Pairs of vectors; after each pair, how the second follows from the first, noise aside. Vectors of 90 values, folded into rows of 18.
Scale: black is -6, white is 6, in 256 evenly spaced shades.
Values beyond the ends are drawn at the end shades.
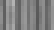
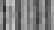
scaled up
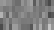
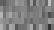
sign-scrambled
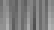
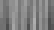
negated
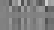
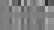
negated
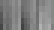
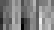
scaled up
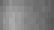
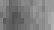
negated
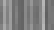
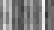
scaled up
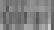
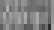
negated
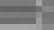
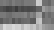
scaled up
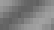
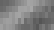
negated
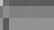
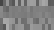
sign-scrambled
